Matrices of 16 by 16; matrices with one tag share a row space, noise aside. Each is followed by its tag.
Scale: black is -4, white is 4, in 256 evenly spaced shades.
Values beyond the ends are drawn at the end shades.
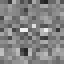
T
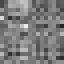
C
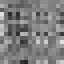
C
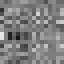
C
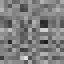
T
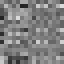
C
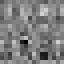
T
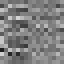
C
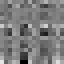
T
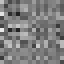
C
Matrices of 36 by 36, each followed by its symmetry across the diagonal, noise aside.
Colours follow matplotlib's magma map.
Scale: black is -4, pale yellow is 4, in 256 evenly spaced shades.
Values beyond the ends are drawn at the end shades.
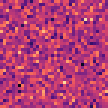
antisymmetric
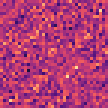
symmetric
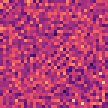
symmetric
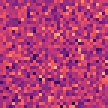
antisymmetric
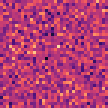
antisymmetric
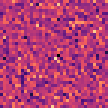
antisymmetric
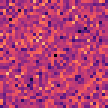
symmetric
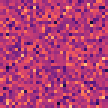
antisymmetric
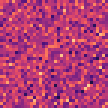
symmetric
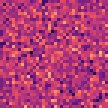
symmetric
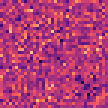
symmetric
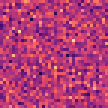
antisymmetric
